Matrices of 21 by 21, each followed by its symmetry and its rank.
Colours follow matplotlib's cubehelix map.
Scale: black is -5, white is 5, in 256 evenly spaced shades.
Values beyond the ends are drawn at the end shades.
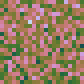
neither, full rank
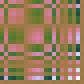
symmetric, rank one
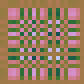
symmetric, rank one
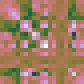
symmetric, rank three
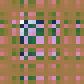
symmetric, rank one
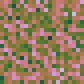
neither, full rank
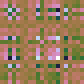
symmetric, rank two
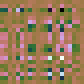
neither, rank two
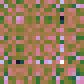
symmetric, rank two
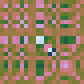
symmetric, rank three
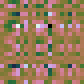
neither, rank two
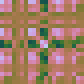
symmetric, rank two
